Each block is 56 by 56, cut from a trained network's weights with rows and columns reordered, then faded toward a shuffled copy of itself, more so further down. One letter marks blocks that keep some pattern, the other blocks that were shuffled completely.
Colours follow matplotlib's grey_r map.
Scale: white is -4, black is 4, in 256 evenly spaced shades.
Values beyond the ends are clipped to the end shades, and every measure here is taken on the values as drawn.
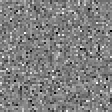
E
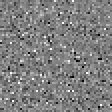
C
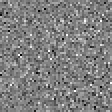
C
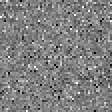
C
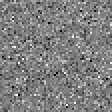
C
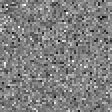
E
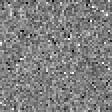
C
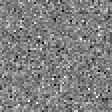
E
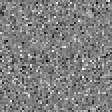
C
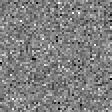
C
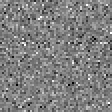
C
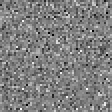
C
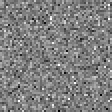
E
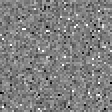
C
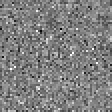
C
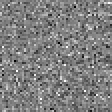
C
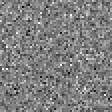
C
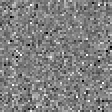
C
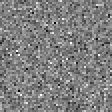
E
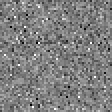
C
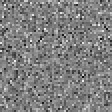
E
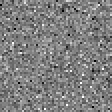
E
